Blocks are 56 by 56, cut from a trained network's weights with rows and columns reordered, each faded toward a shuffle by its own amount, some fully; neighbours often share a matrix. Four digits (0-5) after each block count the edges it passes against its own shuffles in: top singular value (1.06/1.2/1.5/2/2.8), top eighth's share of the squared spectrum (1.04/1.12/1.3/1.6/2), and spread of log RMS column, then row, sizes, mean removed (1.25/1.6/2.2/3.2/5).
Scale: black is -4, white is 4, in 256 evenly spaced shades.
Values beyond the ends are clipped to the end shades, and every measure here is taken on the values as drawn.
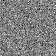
0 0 0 0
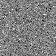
0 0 0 0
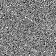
1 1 0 0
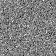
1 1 0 0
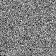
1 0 0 0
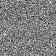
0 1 0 0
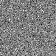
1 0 0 0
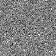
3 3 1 1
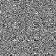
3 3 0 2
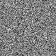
1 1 0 0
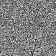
0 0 0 0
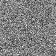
0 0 0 0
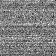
3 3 1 1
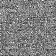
1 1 0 0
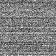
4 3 1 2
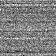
4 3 1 2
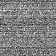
3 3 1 1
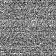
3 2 0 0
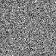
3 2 1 0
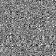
3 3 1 2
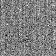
2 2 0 0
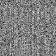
2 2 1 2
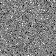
1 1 0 0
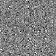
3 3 1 2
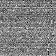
3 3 1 1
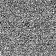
1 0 0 0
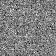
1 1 0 0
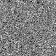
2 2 0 1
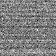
3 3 1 1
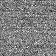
2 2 0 0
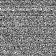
3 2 0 1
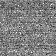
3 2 0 0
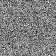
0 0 0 0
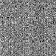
3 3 1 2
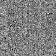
2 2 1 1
